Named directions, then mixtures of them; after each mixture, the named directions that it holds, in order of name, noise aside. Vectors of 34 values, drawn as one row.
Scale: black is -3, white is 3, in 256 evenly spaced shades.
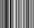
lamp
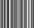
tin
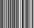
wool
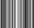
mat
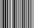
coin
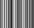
coin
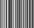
coin, tin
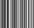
coin, tin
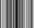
mat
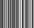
wool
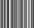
tin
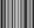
mat, tin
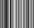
lamp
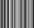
mat, tin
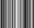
mat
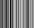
lamp, wool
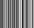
wool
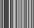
lamp, tin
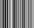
coin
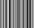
tin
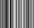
lamp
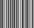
wool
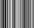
coin, mat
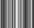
mat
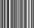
tin
